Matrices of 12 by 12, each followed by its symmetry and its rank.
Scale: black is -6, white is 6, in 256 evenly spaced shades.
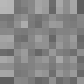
symmetric, rank two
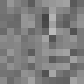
neither, rank two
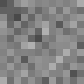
symmetric, full rank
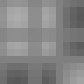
symmetric, rank one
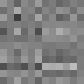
neither, rank two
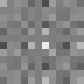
symmetric, rank two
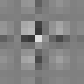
symmetric, rank one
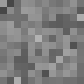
symmetric, full rank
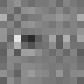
neither, rank two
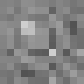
symmetric, rank two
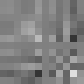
symmetric, rank two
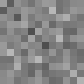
symmetric, full rank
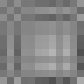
symmetric, rank one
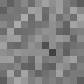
symmetric, full rank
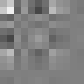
symmetric, rank one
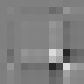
symmetric, rank one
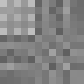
symmetric, rank two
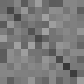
symmetric, full rank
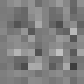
neither, rank two
